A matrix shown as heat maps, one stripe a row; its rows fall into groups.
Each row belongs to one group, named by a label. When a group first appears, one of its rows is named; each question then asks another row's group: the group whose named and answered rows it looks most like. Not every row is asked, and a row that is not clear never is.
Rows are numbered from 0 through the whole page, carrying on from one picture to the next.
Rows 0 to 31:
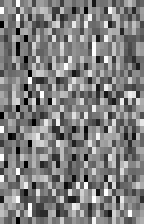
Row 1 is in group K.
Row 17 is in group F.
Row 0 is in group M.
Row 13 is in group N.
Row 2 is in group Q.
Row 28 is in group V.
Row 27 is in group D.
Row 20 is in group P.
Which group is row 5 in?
D
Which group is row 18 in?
K
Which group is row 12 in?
D
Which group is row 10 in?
P
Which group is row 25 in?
K
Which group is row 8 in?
D
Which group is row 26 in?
F
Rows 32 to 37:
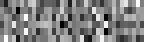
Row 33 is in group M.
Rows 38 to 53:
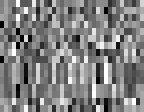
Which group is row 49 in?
D
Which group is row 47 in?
D
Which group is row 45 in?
N
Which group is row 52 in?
N
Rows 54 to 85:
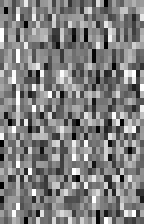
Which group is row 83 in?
V
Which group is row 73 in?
K
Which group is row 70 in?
Q
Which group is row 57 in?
D
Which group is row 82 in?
V
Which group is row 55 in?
Q
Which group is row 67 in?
Q
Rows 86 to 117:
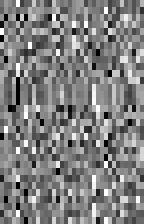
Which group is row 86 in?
V
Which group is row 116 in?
V
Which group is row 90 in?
K
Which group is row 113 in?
D
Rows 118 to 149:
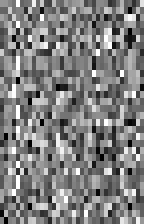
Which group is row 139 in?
N
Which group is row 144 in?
V
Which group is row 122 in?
P
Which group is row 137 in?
Q
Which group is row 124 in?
P
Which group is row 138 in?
P
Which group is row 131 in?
N
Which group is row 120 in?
N
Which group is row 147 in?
P
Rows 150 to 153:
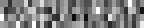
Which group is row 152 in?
K
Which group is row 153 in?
V
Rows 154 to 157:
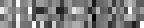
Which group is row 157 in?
V
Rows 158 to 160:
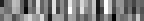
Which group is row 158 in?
D
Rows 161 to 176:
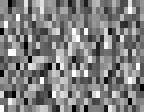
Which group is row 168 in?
N
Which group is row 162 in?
N
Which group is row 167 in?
D
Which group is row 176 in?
K
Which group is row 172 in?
N
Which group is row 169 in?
P
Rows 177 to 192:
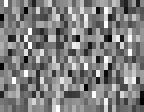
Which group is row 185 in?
D
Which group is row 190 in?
V
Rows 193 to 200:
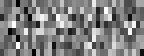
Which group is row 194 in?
D
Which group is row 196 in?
N
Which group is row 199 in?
Q
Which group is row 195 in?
P
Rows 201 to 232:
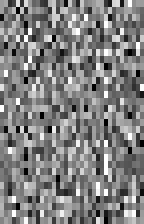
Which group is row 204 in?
D
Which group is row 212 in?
D
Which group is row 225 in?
D
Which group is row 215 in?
V
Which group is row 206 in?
Q
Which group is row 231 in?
N
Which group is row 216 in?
K
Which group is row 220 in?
N
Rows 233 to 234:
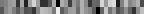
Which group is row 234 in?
F
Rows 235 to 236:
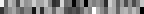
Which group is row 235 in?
K
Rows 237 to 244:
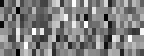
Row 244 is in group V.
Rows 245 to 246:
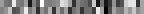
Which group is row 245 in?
N
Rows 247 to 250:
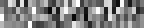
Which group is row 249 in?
K
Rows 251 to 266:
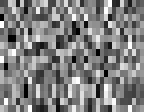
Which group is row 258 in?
N
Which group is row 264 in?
D
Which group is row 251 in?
P
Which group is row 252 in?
D
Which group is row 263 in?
D
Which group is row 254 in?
K
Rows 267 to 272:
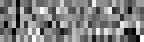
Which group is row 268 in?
P
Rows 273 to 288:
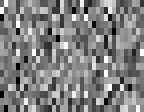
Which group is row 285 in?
P
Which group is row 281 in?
D
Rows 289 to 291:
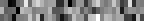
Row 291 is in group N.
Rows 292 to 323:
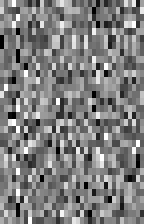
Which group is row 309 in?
N
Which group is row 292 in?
N
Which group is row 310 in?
Q
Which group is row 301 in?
D
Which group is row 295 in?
N
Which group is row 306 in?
Q
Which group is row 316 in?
V
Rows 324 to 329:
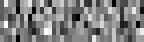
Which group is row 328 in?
F
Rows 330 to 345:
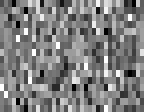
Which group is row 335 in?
V
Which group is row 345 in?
D
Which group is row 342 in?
K
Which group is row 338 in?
F
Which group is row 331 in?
D
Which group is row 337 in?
V
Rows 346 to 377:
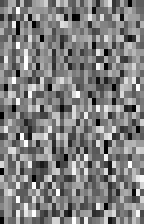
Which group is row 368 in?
F
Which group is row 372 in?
V
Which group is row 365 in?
P
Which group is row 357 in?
N
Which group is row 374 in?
V
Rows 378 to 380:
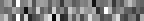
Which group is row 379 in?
D
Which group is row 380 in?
Q
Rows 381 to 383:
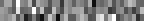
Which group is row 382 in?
V
